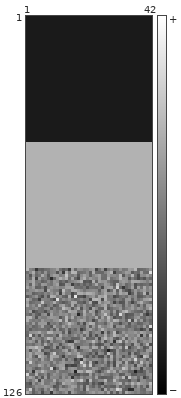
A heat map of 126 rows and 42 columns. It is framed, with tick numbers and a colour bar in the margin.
It is made of 3 by 1 panels. Panel 1,1: very low, flat. Panel 2,1: high, flat. Panel 3,1: middling, fine-grained, strong in contrast.
